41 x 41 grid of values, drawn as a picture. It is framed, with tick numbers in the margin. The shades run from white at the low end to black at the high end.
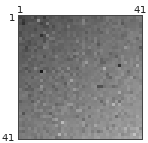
Ninth with the lowest average: bottom right. Mirror symmetry: none. Odd rows or columns: none. Stripes: none. Grain: fine. Slope: up to the top left. Ninth with the highest average: top left.
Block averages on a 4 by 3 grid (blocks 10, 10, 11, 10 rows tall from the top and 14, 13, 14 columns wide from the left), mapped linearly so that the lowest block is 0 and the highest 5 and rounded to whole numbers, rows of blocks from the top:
5 4 3 | 4 3 2 | 3 2 1 | 2 1 0
